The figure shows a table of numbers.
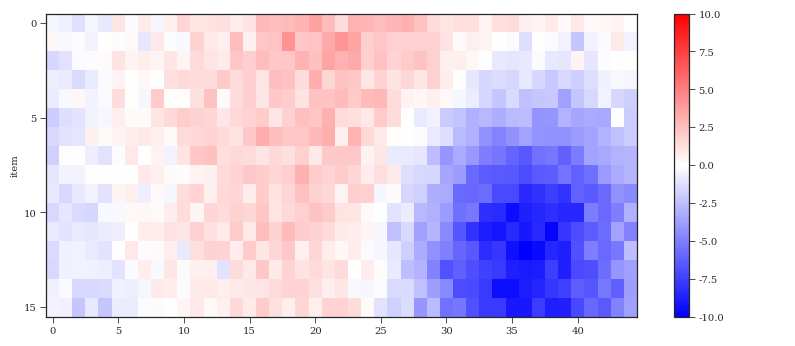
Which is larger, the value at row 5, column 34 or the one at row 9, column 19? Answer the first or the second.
the second
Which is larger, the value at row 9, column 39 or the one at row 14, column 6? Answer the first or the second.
the second
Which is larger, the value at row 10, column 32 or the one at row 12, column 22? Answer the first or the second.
the second
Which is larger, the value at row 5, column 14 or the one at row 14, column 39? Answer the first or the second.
the first
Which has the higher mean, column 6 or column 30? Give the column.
6
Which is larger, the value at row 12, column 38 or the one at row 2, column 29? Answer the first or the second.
the second
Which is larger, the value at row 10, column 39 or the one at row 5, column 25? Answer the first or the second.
the second
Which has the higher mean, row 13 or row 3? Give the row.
3
